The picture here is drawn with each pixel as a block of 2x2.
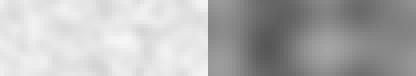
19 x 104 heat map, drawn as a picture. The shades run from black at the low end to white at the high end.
It is made of 1 by 2 panels. Panel 1,1: very high, blotchy, faint in contrast. Panel 1,2: middling, smooth.
